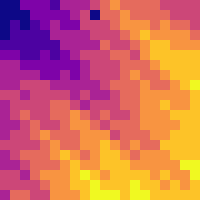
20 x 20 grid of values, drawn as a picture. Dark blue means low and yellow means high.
Streaks slant down to the right. A single lone cell is far lower than the cells round it. The field climbs toward the bottom right. The halves do not mirror each other.
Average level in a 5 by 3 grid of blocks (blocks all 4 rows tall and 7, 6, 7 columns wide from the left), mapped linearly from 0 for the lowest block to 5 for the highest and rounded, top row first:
023 | 124 | 224 | 344 | 355
